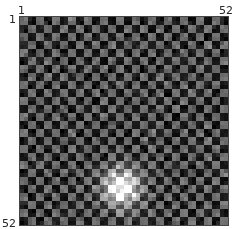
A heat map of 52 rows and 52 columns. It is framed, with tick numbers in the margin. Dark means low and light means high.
Ninth with the highest average: bottom middle. Grain: checkered. Odd rows or columns: none. Bumps: one, in the bottom middle. Slope: none. Average level on the scale: 30%.
